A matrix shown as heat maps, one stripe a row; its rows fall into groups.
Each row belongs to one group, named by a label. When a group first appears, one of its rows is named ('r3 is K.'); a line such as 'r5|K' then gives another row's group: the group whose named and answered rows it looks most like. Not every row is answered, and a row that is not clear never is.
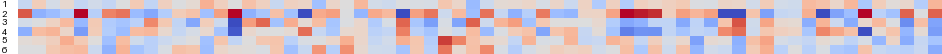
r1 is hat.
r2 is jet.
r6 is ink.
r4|hat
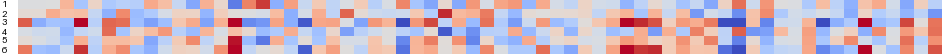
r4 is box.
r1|hat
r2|ink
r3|jet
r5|jet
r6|jet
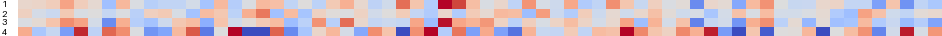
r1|ink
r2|hat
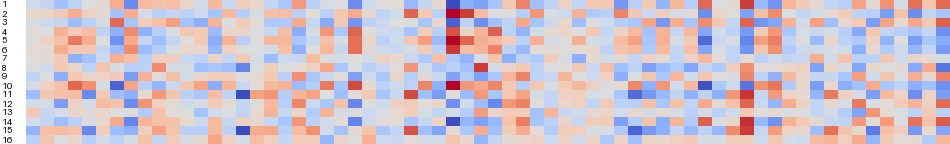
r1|box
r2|ink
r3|box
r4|ink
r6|ink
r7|box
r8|hat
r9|box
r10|ink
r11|hat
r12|box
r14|box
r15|hat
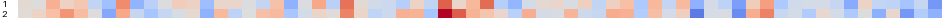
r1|ink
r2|ink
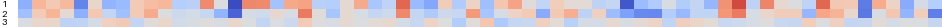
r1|hat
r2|hat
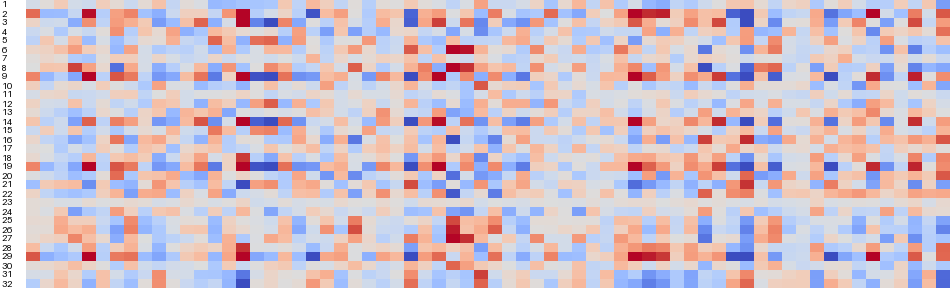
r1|hat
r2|jet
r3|jet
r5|hat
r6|ink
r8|ink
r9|jet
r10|hat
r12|hat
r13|box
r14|jet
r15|hat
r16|box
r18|jet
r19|jet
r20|box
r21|hat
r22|box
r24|box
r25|ink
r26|ink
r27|ink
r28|jet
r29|jet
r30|ink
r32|hat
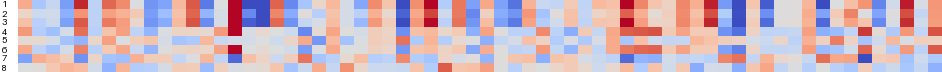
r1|jet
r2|jet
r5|box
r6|jet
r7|hat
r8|ink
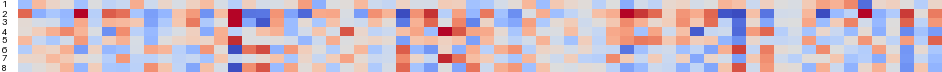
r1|hat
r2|jet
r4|ink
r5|jet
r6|hat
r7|ink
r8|hat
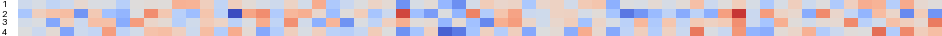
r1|box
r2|hat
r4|box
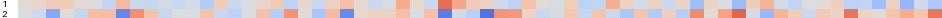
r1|ink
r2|box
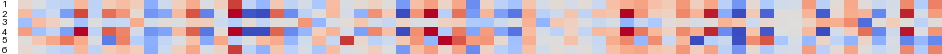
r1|jet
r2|jet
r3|hat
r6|jet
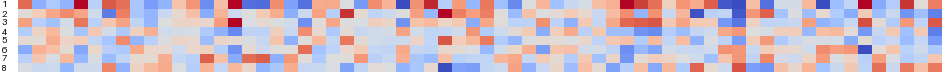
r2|ink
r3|jet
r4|hat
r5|ink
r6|hat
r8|box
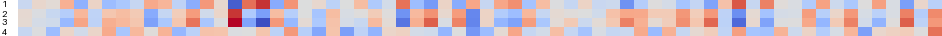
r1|hat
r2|jet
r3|jet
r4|box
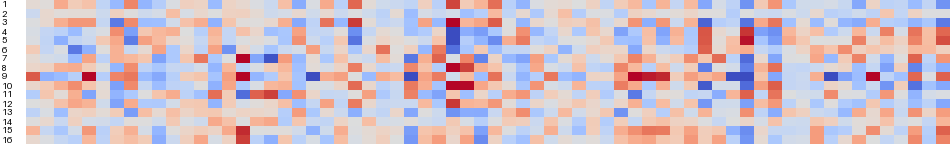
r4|box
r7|jet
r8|ink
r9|jet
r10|ink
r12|ink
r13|box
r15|jet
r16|jet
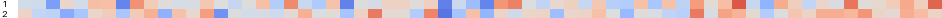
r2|box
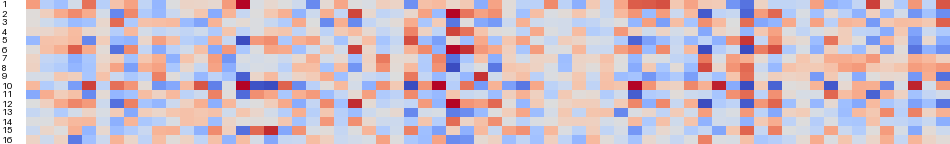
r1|jet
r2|ink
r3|box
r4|ink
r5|hat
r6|ink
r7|box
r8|box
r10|jet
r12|ink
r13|box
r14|ink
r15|hat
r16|box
